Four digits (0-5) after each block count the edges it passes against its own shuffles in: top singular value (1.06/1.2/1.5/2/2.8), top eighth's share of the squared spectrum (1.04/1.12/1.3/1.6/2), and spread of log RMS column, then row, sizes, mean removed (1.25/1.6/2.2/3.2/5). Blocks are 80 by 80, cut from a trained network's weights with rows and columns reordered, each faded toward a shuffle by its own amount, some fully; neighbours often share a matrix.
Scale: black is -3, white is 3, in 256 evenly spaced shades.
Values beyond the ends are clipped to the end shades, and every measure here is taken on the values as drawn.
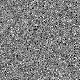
2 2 1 0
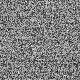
1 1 0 0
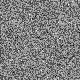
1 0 0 0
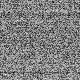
2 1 0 0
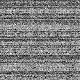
5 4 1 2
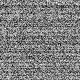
3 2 0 0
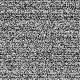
3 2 0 0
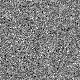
0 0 0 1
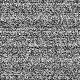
3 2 0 0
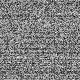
3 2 0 0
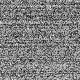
3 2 0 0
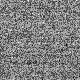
1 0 0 0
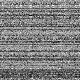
5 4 1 3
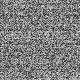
2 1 0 0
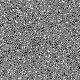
0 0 0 0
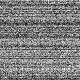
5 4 1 2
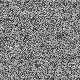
0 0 0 0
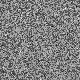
0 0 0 0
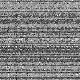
5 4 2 2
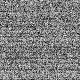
3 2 0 0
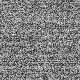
2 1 0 0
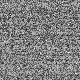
2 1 0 0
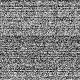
4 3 0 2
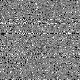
4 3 0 3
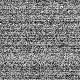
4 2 0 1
